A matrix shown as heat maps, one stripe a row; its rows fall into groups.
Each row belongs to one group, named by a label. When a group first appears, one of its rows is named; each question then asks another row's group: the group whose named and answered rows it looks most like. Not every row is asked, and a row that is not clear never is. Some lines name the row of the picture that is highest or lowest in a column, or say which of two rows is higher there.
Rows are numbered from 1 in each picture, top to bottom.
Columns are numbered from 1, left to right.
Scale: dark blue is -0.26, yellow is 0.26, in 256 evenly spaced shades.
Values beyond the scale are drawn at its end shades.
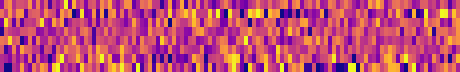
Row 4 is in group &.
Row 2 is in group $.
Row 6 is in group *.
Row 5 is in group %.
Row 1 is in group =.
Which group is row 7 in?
*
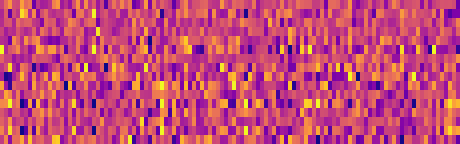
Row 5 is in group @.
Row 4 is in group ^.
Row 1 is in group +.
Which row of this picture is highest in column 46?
16
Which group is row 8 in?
+
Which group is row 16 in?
+
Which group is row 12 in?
%
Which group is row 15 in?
%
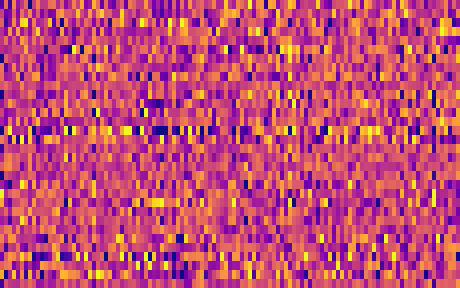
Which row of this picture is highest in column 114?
4
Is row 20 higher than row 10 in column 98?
Yes
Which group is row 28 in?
%
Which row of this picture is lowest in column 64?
31
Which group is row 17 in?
&
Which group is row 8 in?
*
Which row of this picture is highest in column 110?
27
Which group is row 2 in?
*
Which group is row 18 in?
=
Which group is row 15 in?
=
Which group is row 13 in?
^
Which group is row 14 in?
$
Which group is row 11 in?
&
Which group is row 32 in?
&
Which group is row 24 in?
+
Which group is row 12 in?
=
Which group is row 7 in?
&
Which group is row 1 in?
^
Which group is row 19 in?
%
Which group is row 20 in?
&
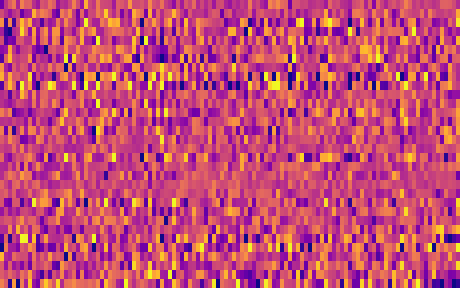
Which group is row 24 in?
*
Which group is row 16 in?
%
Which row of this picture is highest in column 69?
10
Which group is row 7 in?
=
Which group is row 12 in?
^
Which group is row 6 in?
=
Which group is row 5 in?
^
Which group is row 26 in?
$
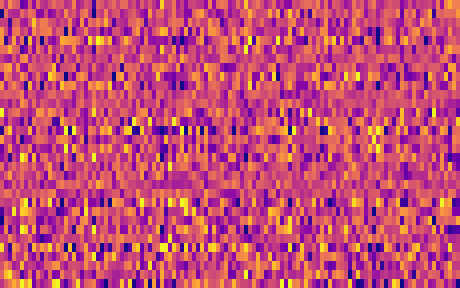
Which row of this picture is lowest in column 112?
29
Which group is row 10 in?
*
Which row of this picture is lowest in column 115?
32
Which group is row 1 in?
%
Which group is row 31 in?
%
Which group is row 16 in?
@
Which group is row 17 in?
=
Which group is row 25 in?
&
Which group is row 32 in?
+
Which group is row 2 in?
&
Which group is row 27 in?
=
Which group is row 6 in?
%
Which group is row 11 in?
$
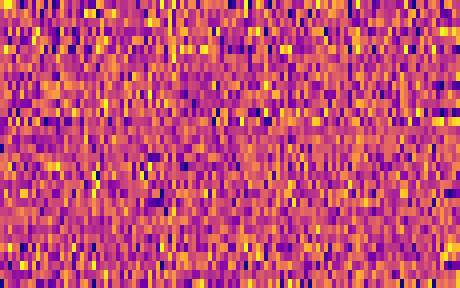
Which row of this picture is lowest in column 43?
27
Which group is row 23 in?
=
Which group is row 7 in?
@
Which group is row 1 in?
%
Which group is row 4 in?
$
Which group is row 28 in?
%
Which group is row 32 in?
&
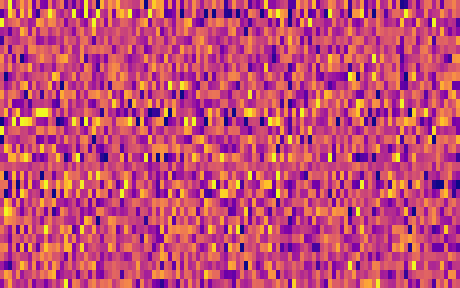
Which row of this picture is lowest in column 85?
14
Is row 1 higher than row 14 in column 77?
Yes
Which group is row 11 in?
*
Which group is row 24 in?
%
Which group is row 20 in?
*
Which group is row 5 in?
&
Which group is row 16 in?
&
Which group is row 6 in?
+
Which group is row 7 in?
@
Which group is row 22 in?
*
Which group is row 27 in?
^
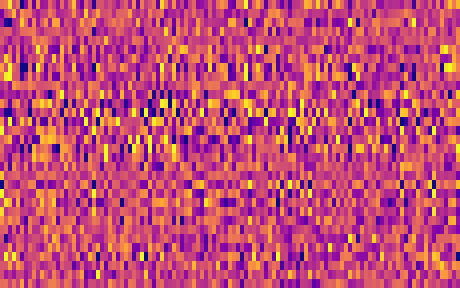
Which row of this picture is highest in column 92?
13
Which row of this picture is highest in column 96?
29
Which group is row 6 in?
$
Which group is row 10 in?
+
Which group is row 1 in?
%
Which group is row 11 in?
*
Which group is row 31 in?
^
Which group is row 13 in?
^
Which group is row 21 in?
&
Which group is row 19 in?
^
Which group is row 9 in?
%
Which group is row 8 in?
%
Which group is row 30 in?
$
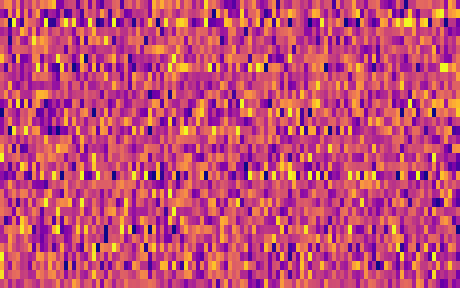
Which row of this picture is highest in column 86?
15
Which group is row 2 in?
$
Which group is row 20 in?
^
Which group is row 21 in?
=
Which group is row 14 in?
=
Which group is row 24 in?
@
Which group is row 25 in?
*
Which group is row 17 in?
@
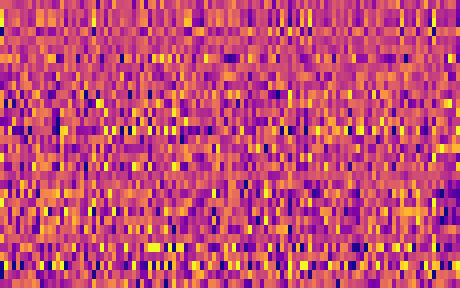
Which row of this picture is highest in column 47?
14
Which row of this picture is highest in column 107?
30
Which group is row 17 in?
$
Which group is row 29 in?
@
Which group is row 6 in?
^
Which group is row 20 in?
@
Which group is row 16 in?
*
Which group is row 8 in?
^
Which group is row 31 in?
&
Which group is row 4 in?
&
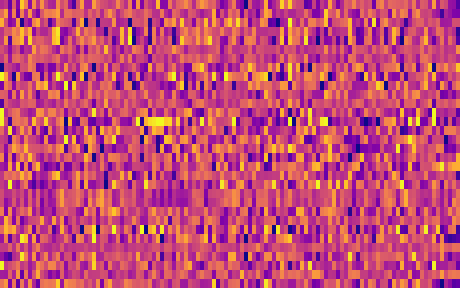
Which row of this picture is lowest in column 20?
14
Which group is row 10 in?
=
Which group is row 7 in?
+
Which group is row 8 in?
&
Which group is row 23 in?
*
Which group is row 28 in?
$
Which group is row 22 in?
*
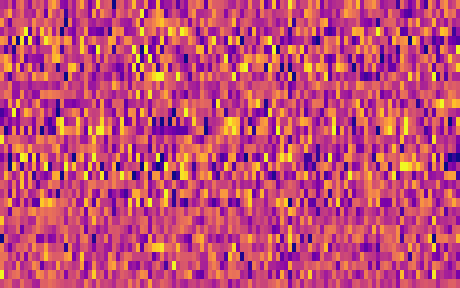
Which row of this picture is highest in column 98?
15
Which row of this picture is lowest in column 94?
18
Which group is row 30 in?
@
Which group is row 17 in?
+
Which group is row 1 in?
^
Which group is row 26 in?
@
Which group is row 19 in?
^
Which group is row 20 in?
+
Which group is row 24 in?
+
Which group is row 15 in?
*
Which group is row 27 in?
&
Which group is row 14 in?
*
